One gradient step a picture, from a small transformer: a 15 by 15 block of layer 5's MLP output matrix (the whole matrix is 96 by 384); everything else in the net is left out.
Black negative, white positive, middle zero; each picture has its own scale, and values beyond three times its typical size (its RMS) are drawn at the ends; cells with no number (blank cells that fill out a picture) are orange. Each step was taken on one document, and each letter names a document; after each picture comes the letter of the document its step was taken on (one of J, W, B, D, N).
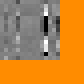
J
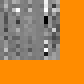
J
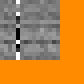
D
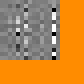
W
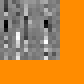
J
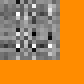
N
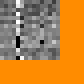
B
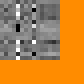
N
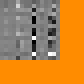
B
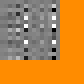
W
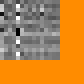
D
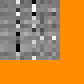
B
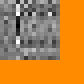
N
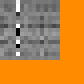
D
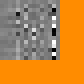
W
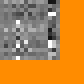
N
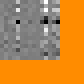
J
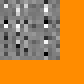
J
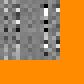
J
